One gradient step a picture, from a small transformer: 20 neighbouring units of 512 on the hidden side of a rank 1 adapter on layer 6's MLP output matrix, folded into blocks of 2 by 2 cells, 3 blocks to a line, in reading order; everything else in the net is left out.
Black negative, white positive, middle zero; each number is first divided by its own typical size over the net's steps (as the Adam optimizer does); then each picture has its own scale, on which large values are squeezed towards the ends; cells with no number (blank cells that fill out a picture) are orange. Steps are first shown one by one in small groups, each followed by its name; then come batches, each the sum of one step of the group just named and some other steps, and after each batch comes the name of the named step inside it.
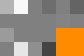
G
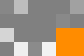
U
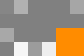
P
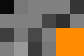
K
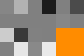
U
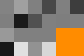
P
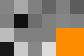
U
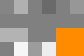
P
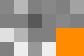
U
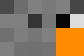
K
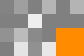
P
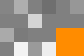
P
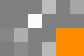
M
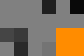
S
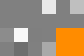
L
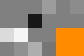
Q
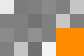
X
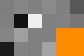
M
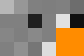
X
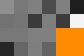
S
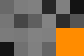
S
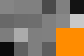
L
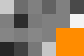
X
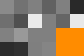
M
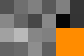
Q
